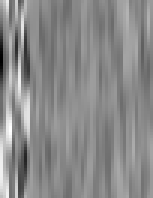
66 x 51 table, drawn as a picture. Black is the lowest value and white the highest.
The right part is calmer, past a seam about 20% of the way across. The distribution is heavy-tailed on both sides. There is no overall slope. Neither half mirrors the other. Streaks run downward.
